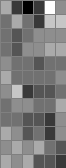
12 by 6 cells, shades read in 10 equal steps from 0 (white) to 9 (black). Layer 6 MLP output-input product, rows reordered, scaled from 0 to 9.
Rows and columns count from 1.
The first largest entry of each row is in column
3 4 2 2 4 2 3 1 5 5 6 6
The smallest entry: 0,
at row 1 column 5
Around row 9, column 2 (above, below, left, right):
4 4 5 6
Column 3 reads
9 5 5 4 5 5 7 4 6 6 4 3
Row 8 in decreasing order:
5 5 5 4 4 3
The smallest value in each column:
3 2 3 3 0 2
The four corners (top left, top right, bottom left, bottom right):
3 4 3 7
